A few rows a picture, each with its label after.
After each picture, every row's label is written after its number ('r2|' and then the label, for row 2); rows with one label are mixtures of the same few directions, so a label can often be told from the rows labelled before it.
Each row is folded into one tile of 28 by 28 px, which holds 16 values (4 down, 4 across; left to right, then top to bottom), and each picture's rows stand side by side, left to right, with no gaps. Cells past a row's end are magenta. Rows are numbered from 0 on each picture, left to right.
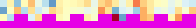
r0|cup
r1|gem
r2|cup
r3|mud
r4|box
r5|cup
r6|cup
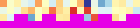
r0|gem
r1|box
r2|mud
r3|gem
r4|cup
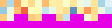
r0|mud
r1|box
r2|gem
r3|mud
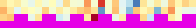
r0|cup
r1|gem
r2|box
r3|box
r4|gem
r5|gem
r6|cup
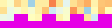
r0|cup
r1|gem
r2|mud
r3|gem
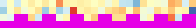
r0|cup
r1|gem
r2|gem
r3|cup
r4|mud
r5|gem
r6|cup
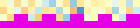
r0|cup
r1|gem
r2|cup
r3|box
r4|cup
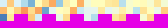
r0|box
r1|gem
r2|gem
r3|cup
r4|box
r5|cup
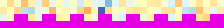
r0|mud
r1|mud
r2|mud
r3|gem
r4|box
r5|box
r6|mud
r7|cup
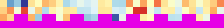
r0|mud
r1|gem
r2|box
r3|cup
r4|cup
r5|cup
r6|cup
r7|gem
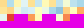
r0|box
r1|box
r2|cup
